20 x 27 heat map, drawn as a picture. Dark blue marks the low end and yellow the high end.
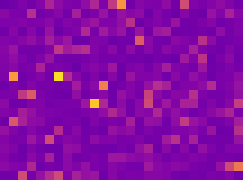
Mirror symmetry: none. Histogram: skewed, a long tail of high values. Stripes: none. Grain: fine. Average level on the scale: 30%. Calmest part: bottom middle.
